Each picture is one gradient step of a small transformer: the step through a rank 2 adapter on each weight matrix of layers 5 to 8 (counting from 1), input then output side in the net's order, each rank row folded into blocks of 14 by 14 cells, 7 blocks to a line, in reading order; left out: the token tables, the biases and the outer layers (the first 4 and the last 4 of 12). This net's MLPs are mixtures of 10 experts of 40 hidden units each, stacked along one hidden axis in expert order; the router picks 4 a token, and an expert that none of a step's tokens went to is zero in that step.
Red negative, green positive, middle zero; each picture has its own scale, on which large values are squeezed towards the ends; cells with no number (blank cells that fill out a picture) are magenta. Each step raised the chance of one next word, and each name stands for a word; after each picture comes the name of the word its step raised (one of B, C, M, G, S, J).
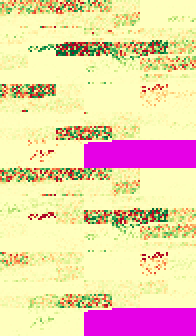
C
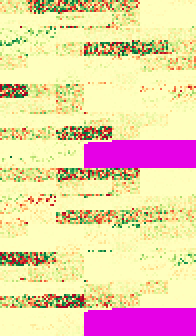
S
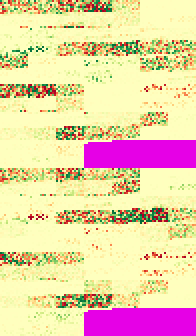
C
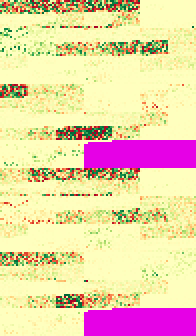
S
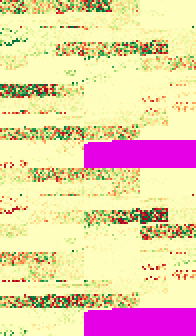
C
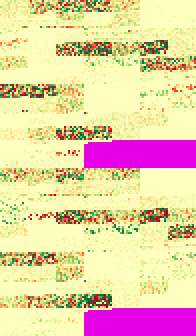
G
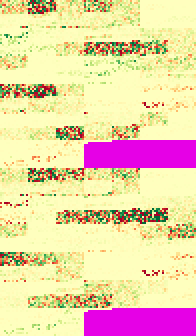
C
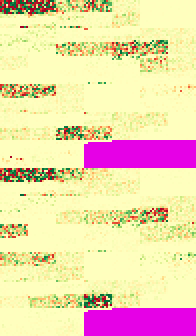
G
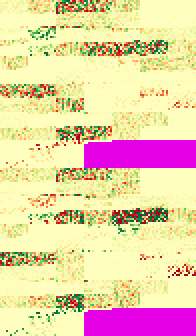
C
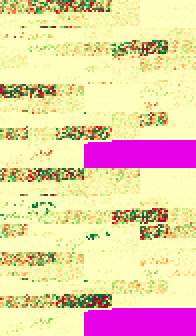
G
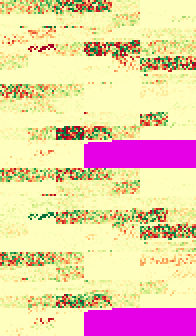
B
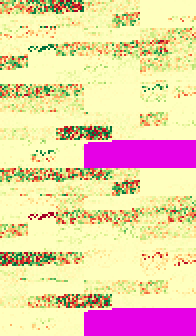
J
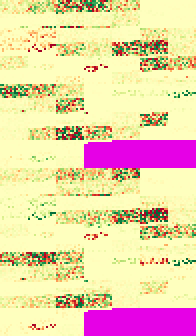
B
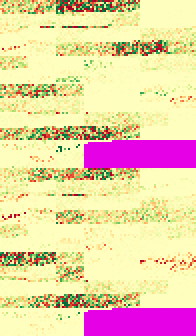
J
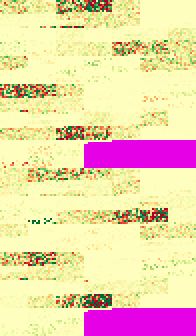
G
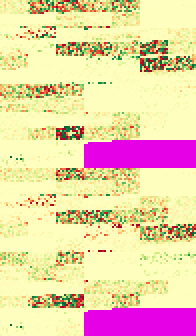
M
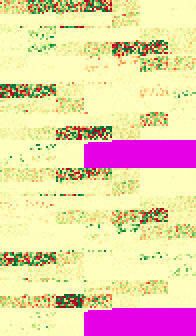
S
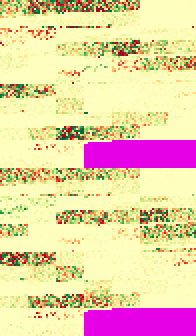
B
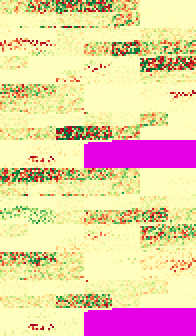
B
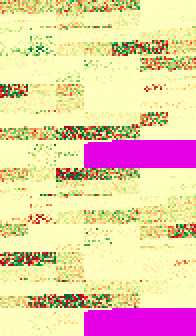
S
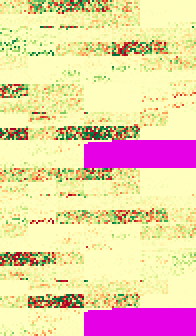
S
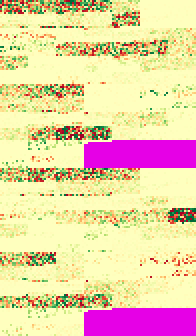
J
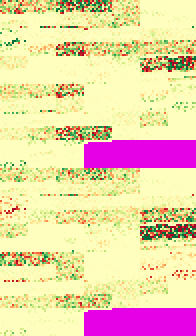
J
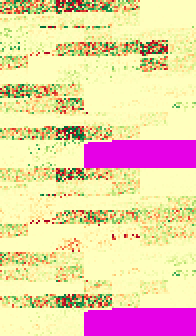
M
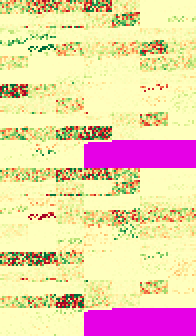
S
